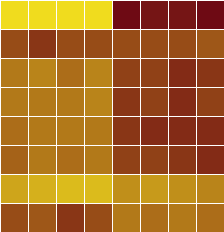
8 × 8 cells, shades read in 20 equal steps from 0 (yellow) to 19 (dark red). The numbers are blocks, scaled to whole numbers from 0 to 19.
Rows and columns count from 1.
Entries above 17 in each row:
4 0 0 0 0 0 0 0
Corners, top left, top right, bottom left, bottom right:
0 19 13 10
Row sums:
74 105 94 94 100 98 43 91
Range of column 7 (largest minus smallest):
11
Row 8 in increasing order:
9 9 10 10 12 13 13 15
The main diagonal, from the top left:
0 15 10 8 15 14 7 10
